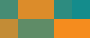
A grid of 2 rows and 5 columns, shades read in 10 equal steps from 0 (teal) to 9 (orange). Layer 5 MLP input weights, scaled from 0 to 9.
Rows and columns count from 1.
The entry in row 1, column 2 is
8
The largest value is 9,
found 2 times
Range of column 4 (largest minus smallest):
8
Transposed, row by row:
2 7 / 8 3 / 8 3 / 1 9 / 0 9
